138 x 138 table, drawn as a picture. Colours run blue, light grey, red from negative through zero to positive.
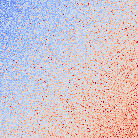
Neither half mirrors the other. No single row or column stands out from its neighbours. On average the colour sits 50% of the way up the scale. The bottom right is the ninth with the highest average. Values rise toward the bottom right. There are no regular stripes. The top left is the ninth with the lowest average.
